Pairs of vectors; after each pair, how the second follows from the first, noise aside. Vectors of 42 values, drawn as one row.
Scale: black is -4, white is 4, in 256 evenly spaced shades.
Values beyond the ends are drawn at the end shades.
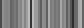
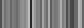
copied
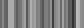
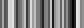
scaled up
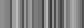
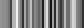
scaled up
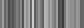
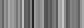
negated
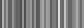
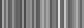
copied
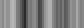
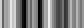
scaled up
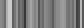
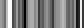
scaled up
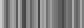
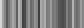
copied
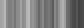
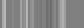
partly zeroed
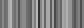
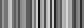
scaled up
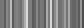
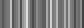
copied
